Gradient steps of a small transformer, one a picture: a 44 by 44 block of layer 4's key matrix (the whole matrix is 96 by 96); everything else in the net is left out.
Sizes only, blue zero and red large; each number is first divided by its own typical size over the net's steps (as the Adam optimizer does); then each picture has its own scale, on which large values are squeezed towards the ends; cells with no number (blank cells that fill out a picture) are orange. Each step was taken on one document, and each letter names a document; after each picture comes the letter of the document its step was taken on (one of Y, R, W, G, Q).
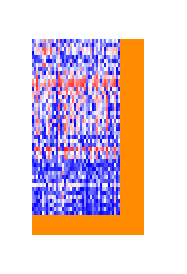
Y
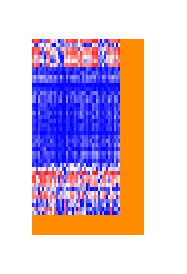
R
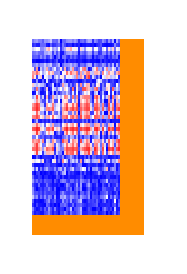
Y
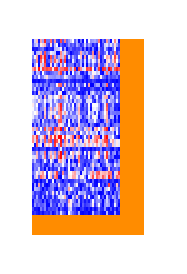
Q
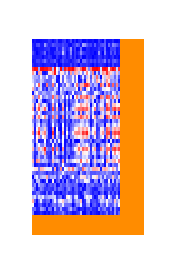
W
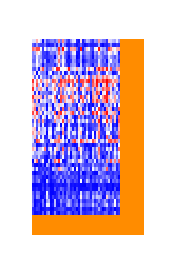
W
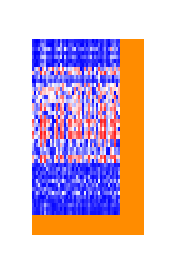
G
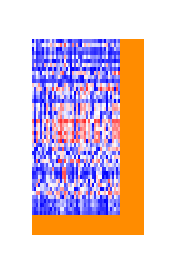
G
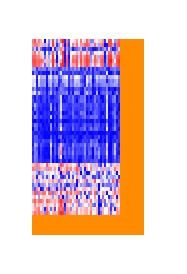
R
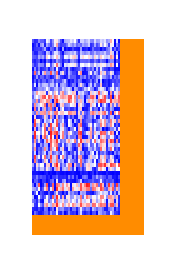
G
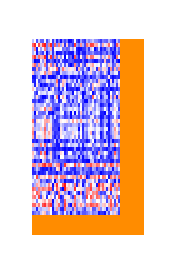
G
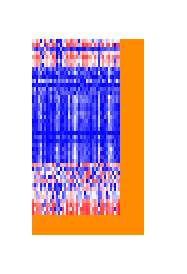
R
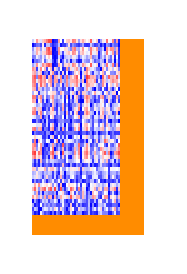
Y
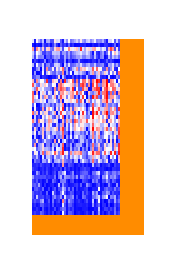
W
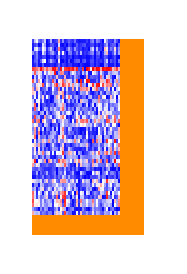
W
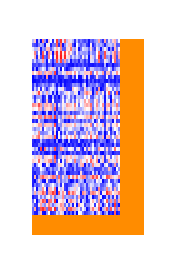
Q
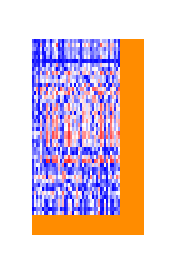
G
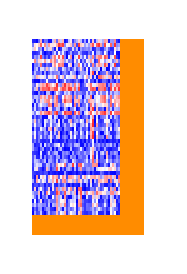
G
